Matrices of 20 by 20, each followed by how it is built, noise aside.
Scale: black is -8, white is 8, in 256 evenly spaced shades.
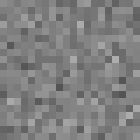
noise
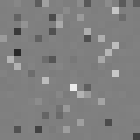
sparse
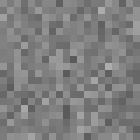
noise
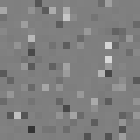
sparse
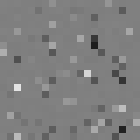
sparse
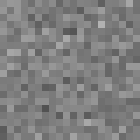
noise
